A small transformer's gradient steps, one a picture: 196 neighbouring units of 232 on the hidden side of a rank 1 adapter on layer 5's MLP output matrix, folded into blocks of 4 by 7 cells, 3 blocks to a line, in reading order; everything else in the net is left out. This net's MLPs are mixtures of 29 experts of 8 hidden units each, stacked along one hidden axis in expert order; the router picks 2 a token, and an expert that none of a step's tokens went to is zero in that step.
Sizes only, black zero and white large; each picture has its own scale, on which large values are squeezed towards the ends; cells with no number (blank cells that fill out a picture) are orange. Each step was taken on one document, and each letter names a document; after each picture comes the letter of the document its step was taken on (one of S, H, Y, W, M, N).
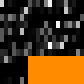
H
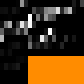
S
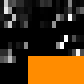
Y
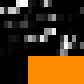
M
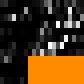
H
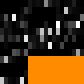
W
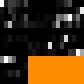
Y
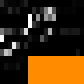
S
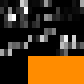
M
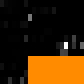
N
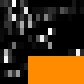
S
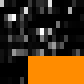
H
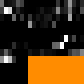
Y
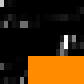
N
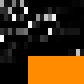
S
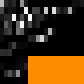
S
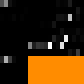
Y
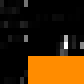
N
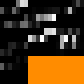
M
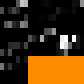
M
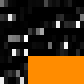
W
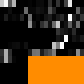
Y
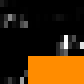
N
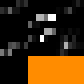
M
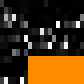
W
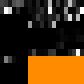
Y
